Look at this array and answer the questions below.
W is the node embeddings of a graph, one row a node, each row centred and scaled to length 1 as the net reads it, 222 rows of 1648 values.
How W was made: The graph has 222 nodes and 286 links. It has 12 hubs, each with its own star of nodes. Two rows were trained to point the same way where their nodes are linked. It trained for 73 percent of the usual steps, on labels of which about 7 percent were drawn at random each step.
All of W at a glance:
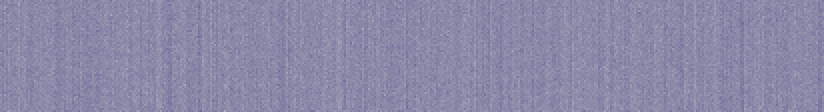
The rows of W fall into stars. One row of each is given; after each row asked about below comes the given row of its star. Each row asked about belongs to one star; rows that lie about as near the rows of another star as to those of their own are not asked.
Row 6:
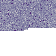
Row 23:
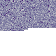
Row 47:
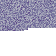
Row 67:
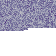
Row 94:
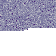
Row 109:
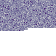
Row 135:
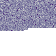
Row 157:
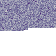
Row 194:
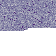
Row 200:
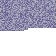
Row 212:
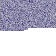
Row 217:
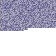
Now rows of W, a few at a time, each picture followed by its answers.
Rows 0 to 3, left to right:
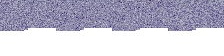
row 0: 47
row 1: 23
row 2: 135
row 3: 135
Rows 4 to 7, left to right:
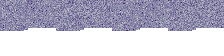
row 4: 157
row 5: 94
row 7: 200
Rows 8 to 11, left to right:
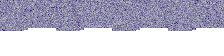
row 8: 200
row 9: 109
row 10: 47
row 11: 212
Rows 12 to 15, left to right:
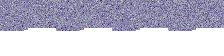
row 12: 194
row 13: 67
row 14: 67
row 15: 157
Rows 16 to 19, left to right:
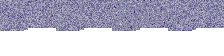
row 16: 67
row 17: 6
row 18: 217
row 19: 194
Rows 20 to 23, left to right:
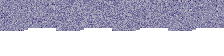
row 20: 200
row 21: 94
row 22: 200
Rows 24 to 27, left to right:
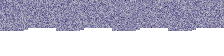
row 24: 6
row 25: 217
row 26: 200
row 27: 200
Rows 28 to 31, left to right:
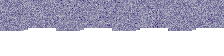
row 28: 135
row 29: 47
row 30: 212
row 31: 94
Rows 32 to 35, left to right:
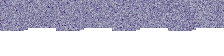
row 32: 157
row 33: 6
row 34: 67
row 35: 109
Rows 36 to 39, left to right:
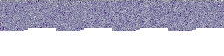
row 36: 157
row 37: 194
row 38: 194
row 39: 135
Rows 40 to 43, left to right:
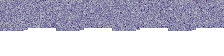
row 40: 135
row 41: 157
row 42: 194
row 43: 157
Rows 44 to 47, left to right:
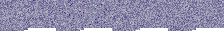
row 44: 217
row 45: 194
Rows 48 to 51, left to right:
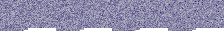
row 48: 47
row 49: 23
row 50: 212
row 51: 23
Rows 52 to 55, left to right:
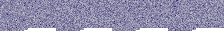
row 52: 94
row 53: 67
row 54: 23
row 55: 200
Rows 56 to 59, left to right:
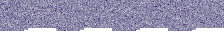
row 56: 94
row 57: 6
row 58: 23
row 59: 109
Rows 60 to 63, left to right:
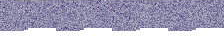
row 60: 200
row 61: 67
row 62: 194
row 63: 67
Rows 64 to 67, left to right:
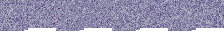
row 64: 6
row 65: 157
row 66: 6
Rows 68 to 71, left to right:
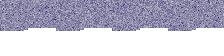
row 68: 157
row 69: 194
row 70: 47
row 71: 135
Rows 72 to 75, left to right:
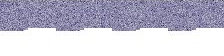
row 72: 109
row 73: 135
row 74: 94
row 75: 67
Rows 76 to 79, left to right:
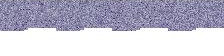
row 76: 109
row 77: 94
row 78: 200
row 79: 135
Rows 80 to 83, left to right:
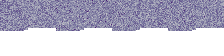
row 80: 109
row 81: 47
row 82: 135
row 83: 194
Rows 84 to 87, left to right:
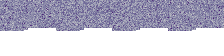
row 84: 212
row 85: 157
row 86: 135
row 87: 6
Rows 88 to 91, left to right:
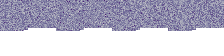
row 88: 200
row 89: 23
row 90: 109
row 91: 157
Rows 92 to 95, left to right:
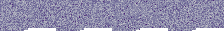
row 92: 6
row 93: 47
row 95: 94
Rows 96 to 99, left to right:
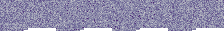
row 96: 135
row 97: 47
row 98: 212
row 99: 200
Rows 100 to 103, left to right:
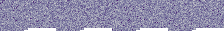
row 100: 47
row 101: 217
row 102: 47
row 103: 23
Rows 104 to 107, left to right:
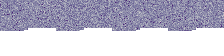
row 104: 109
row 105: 67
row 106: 194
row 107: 135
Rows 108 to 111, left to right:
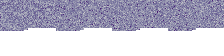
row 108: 6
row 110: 212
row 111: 67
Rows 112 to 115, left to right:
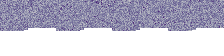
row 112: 157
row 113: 67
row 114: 157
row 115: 217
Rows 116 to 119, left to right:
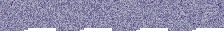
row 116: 200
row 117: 6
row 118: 47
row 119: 94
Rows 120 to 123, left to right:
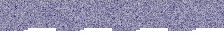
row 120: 67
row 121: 135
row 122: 47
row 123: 47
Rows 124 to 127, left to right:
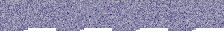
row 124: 157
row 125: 94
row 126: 23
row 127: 23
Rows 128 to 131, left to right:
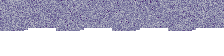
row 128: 157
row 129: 47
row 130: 217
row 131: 23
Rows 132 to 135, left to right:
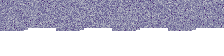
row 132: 109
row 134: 135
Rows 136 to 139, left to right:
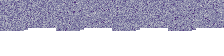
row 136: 194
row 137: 94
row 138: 217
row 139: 212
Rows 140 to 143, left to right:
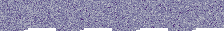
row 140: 212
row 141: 200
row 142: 200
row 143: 109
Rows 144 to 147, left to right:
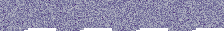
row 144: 212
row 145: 23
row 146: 217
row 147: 217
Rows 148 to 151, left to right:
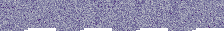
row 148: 47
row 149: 194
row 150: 212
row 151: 200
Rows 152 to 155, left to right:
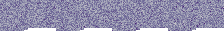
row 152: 94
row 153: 200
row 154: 212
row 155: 94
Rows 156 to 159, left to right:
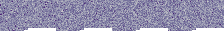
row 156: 67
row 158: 67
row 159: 200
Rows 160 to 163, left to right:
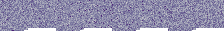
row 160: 212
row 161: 194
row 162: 109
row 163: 135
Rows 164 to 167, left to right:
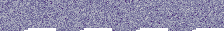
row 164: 217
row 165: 67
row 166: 23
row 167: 200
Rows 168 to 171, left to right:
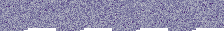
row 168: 157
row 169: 217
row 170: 109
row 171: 217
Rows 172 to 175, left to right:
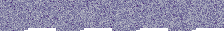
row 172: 217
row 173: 194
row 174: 217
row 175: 67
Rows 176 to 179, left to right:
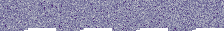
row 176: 109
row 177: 212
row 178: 23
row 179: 194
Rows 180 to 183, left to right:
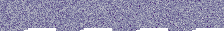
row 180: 135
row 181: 23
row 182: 67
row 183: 23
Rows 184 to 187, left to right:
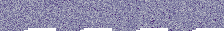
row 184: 23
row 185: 23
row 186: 212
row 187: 200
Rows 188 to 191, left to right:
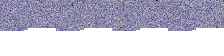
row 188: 67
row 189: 194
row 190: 67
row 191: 109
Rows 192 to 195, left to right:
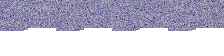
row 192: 47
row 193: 157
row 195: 135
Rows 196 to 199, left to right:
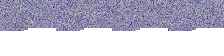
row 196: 200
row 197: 94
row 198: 135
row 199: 212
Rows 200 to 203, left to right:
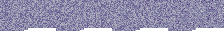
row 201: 135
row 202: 67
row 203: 67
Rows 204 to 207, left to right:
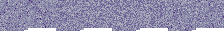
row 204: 212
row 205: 23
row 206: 194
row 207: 157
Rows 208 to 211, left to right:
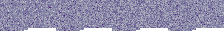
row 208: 6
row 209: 67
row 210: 212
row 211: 109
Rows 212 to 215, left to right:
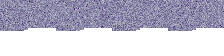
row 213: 135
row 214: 47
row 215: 135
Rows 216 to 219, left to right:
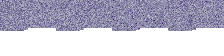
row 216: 109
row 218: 212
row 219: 94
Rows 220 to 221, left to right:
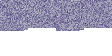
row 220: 23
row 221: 157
